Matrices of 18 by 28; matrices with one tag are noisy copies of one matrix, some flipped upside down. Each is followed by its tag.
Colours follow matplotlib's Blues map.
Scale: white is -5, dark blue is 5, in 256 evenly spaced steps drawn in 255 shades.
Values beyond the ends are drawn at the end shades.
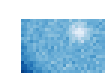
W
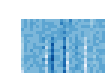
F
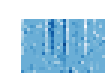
F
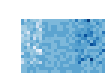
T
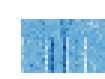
F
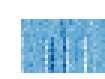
F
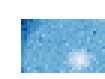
W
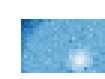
W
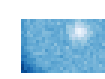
W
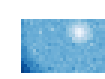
W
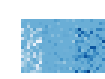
T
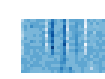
F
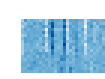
F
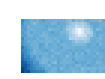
W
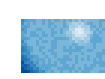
W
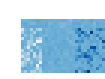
T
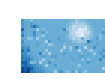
W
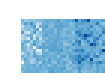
T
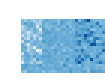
T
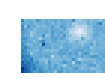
W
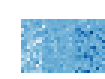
T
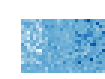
T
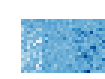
T
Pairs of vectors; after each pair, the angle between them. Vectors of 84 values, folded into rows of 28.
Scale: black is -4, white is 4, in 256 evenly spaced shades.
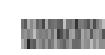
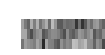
orthogonal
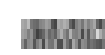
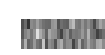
nearly opposite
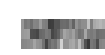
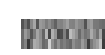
orthogonal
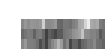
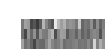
orthogonal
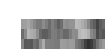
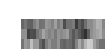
nearly opposite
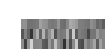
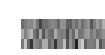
nearly opposite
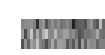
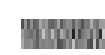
orthogonal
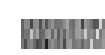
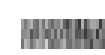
nearly opposite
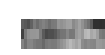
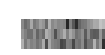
partly opposed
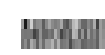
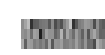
partly opposed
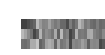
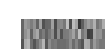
partly opposed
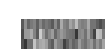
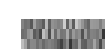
orthogonal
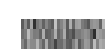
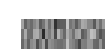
partly opposed
